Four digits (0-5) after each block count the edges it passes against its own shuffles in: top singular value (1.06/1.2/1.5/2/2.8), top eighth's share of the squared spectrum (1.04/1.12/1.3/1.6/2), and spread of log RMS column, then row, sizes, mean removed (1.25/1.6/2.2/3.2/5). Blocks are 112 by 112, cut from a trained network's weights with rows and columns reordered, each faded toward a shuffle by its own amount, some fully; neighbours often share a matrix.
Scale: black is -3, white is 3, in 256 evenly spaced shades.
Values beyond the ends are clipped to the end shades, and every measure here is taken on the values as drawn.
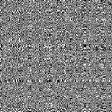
4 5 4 3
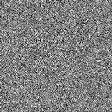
3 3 1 1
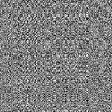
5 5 3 3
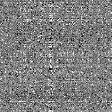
3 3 3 1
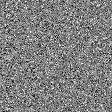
1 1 0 0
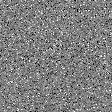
0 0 0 0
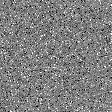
0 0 0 0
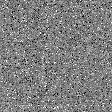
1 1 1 0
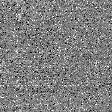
2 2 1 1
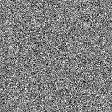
3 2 0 1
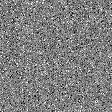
0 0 0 0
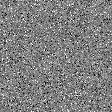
0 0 0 0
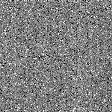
1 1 0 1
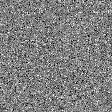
1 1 0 0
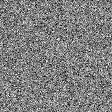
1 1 0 0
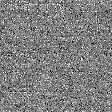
2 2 1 0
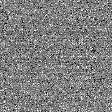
3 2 2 0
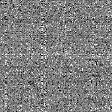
3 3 3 1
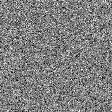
1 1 0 1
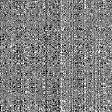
4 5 3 4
